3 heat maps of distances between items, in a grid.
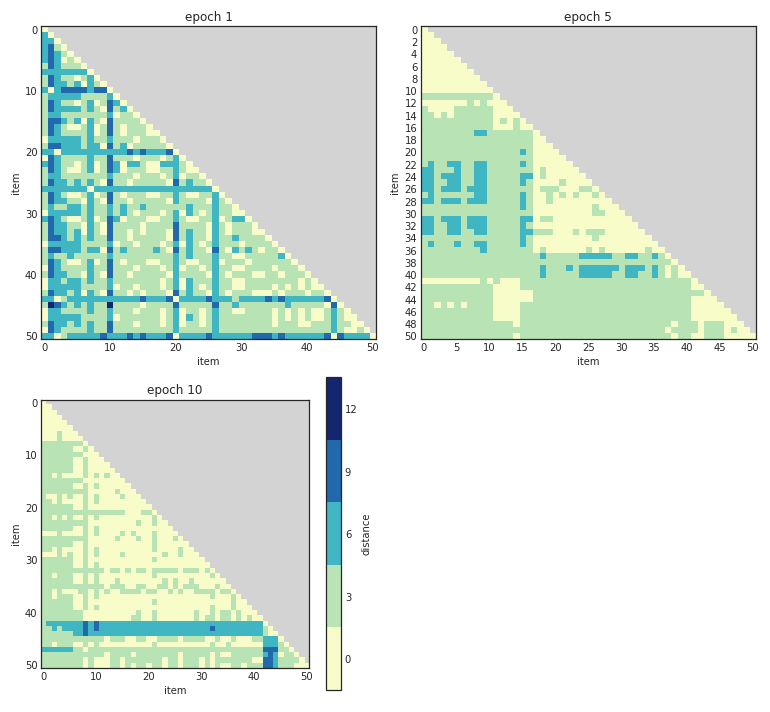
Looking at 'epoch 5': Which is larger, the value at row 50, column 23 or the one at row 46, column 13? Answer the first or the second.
the first
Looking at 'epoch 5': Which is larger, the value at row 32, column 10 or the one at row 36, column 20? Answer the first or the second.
the first
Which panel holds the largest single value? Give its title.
epoch 1
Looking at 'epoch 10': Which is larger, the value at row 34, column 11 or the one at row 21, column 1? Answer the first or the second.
the second
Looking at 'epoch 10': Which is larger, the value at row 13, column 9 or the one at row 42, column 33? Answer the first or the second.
the second
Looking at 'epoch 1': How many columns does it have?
51
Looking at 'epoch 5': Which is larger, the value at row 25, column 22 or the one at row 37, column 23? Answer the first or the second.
the second
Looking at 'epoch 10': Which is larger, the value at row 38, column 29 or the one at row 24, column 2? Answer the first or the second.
the second
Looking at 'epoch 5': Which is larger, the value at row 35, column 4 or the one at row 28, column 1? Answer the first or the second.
the second
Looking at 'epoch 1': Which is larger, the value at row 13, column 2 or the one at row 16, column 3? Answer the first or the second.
the first
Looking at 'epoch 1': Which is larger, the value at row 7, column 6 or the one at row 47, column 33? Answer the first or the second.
the first
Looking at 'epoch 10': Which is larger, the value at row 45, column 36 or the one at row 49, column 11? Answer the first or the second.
the first
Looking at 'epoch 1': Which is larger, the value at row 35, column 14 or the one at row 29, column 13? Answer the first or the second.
the second
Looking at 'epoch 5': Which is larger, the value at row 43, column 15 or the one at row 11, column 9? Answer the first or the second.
the second
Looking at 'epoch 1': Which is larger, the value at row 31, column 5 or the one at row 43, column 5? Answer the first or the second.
the second
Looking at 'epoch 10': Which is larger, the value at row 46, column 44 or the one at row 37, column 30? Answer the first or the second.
the first
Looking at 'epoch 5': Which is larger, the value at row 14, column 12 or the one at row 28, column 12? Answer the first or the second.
the second
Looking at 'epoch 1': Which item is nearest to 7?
26
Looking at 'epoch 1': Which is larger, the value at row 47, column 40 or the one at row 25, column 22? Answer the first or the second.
the second
